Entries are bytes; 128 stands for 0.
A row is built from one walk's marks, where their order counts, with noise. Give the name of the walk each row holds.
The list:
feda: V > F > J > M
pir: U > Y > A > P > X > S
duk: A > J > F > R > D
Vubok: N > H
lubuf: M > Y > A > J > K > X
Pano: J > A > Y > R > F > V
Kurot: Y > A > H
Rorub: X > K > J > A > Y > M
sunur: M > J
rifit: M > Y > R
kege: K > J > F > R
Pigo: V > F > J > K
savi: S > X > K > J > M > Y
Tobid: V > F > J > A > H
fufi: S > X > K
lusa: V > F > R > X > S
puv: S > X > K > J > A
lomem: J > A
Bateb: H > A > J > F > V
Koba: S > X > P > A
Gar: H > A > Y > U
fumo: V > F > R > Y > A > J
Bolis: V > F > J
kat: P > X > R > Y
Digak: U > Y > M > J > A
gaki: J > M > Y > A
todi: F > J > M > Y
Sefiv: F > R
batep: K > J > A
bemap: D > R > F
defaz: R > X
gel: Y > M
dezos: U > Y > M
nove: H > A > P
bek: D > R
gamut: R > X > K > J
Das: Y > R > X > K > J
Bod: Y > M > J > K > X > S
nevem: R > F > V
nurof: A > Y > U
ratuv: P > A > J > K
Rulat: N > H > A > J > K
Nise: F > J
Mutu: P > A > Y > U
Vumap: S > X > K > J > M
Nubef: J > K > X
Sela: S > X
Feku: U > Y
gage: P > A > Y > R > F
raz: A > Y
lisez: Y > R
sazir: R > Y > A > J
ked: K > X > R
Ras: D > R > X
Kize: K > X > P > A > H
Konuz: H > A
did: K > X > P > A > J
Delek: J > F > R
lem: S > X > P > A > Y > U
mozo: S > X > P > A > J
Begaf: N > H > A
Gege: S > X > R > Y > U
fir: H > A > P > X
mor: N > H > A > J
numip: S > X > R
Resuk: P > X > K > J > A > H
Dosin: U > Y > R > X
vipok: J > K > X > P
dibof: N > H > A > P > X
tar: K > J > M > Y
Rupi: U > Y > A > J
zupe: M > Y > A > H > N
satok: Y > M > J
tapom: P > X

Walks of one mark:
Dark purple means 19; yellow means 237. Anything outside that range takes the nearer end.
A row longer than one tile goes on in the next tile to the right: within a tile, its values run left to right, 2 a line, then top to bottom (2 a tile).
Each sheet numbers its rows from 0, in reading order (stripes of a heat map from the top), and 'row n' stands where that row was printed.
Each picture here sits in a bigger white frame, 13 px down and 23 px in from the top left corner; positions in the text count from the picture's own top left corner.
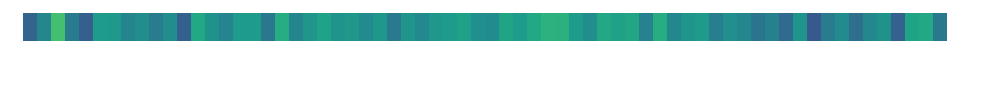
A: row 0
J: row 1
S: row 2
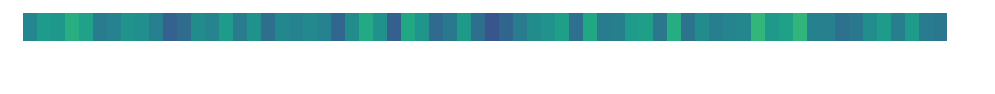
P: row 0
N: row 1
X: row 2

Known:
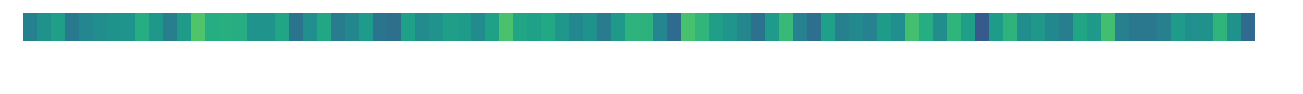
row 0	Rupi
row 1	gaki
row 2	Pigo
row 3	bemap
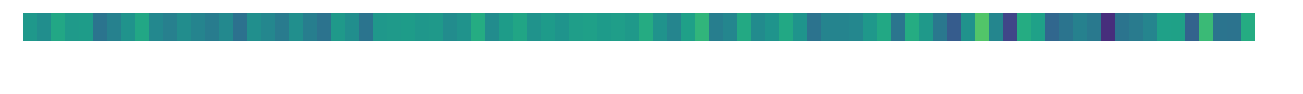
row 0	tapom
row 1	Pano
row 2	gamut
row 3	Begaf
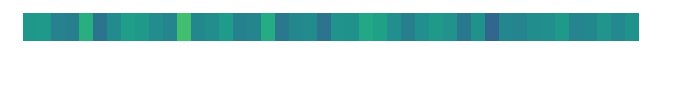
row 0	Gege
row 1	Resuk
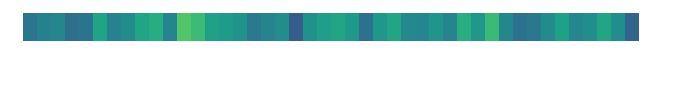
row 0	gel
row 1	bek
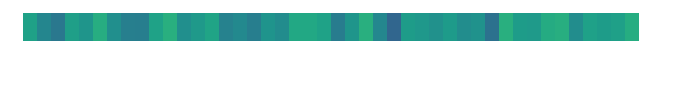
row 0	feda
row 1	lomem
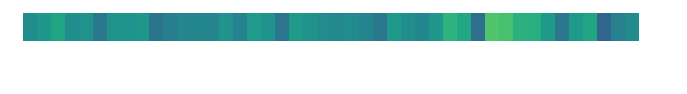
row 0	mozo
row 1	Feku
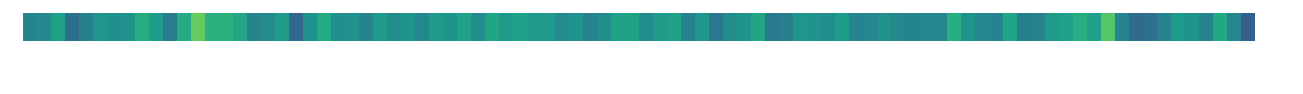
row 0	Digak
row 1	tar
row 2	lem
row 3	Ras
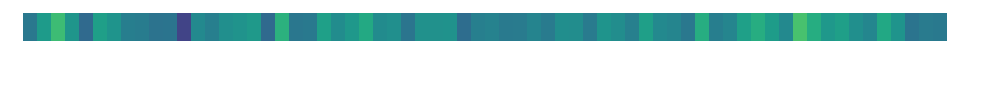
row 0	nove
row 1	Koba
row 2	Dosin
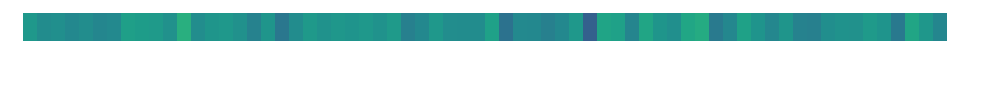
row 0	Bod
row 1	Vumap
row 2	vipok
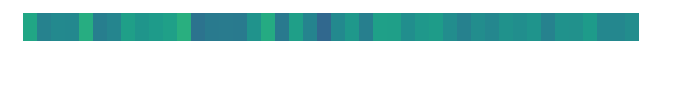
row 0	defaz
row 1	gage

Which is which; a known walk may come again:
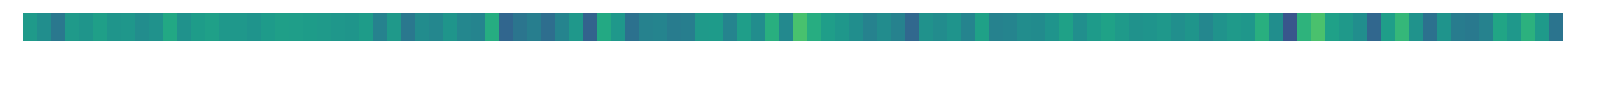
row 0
Pano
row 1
Sela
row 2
rifit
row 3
Rorub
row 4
nevem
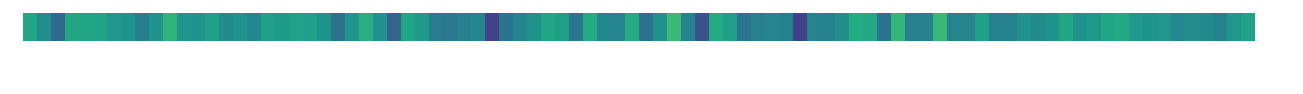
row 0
fumo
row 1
Rulat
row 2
mor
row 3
lubuf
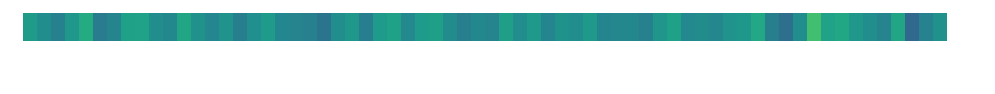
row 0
kat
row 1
gage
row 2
Mutu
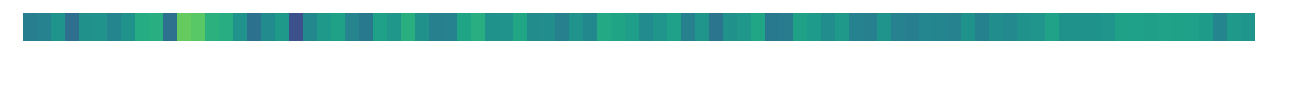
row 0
dezos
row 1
feda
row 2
lem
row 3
sazir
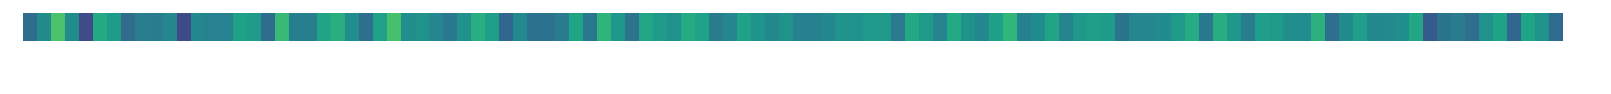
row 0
Konuz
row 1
lusa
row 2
vipok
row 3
gamut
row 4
numip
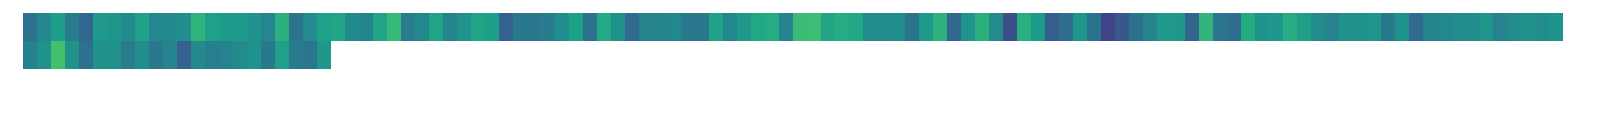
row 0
raz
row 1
ked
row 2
satok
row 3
Vubok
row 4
Resuk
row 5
fir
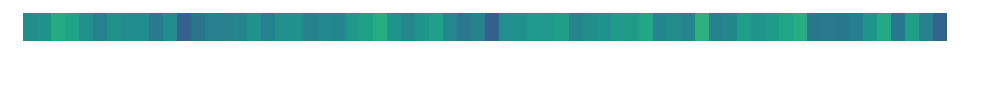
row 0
Kize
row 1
ratuv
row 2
defaz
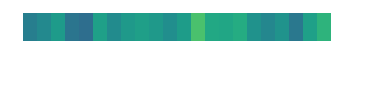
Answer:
gaki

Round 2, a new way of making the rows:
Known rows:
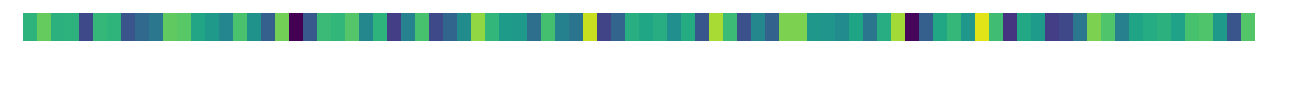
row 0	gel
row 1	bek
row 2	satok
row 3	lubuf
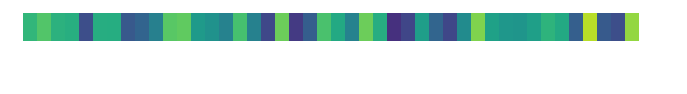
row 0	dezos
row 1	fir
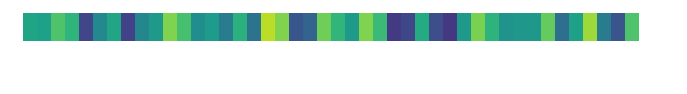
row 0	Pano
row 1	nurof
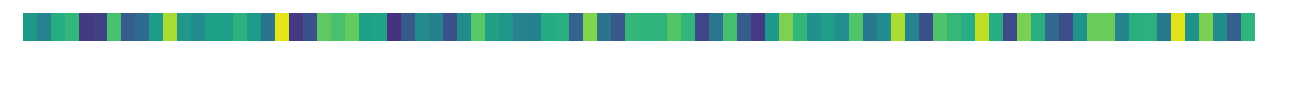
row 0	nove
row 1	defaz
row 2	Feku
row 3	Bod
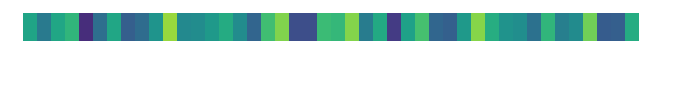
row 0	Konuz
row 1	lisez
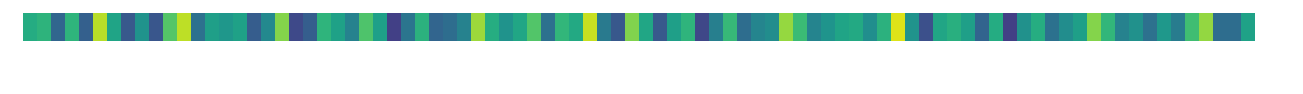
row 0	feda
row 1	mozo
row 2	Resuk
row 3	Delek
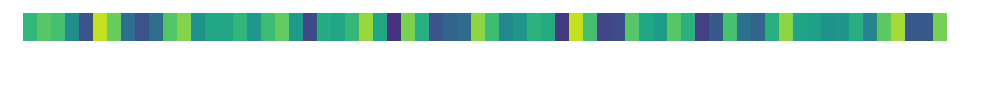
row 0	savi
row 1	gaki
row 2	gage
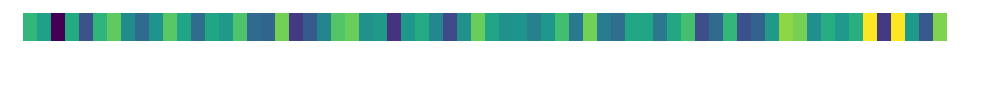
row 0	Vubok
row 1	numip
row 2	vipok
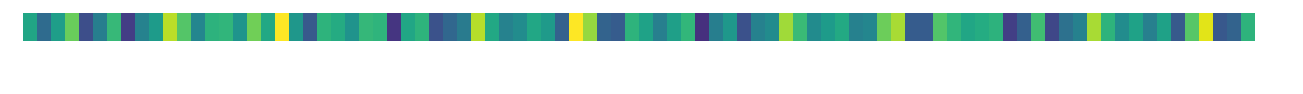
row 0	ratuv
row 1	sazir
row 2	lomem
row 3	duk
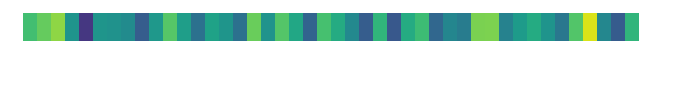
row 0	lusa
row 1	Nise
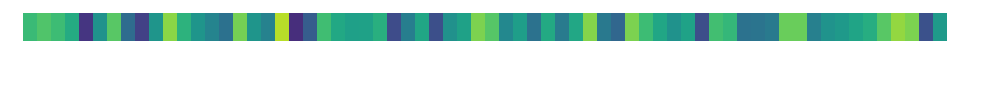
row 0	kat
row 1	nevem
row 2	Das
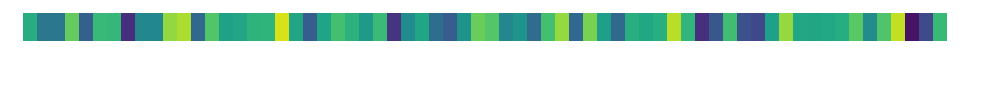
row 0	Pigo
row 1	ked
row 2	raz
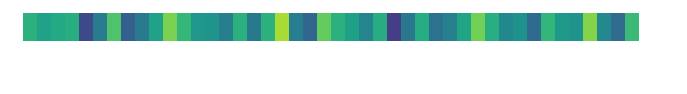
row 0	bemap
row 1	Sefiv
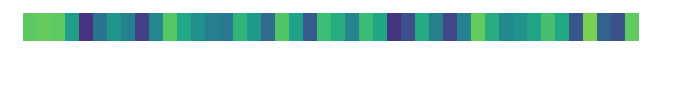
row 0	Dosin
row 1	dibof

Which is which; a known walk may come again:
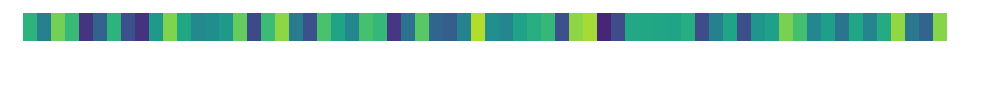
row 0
Gar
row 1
Kurot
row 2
nevem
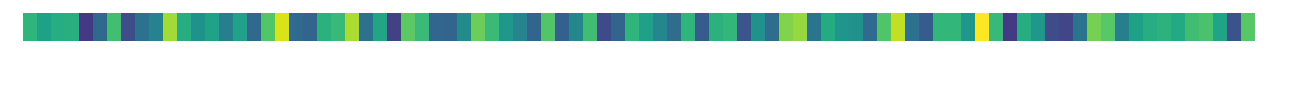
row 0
duk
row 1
rifit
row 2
Bolis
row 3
lubuf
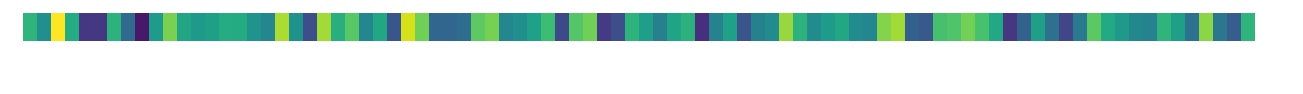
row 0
lem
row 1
todi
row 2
lomem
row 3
Ras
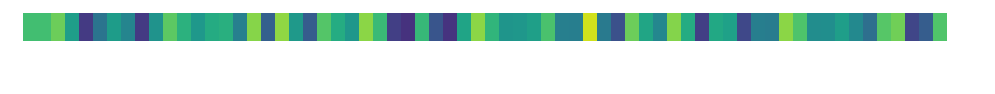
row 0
Sela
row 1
Mutu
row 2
Digak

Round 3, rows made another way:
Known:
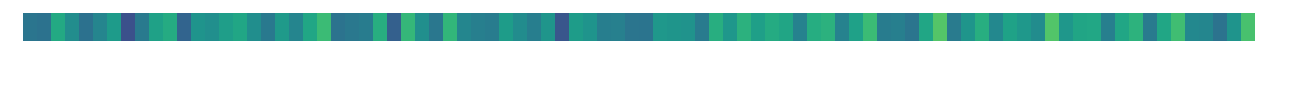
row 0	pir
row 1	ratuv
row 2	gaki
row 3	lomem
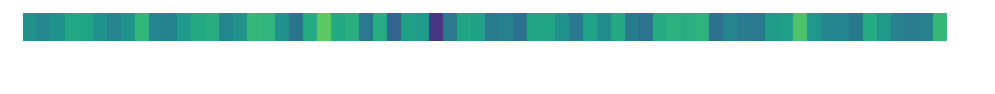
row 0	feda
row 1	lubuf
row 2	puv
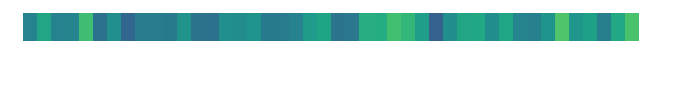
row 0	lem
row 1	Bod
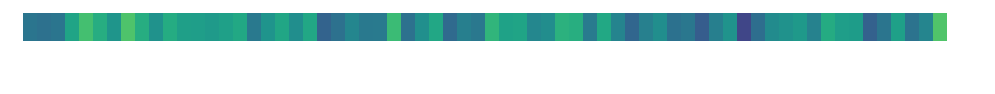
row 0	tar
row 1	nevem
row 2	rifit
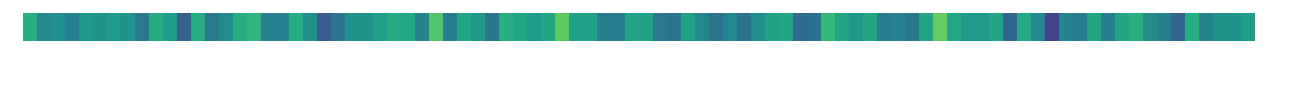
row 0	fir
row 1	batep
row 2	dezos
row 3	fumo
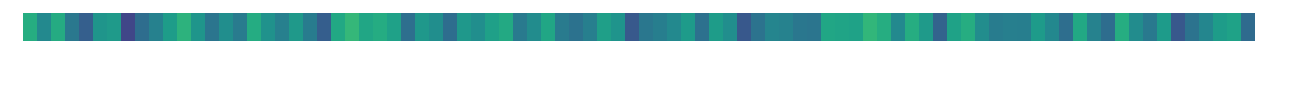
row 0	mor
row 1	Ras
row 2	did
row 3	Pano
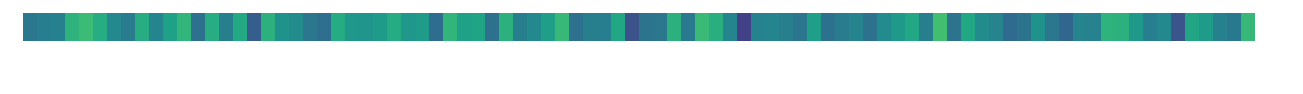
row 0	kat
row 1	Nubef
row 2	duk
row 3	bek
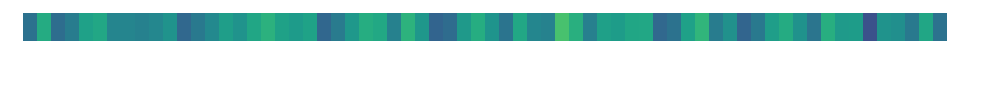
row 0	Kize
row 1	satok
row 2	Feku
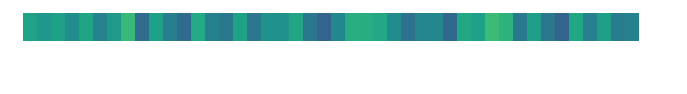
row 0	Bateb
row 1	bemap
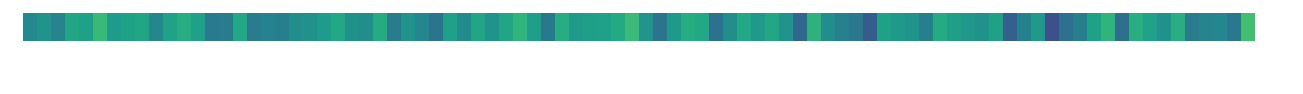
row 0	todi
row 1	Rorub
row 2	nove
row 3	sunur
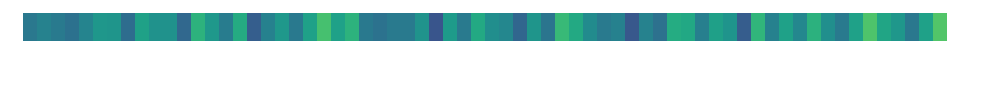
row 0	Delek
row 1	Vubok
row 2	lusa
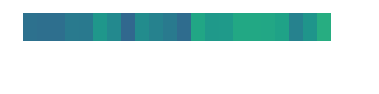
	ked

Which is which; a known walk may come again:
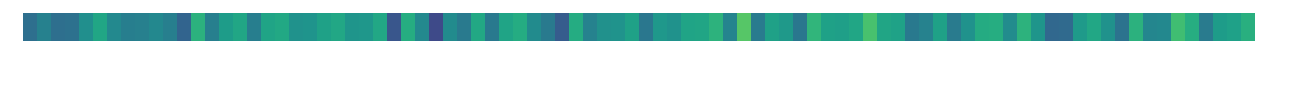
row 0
kege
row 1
fumo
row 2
batep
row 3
satok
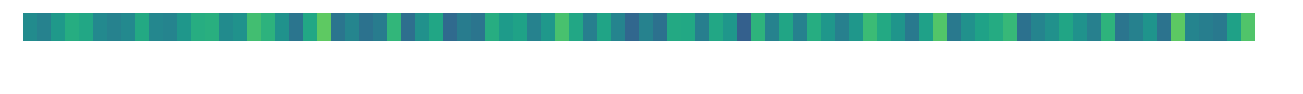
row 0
feda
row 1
nevem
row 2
lusa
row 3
Vumap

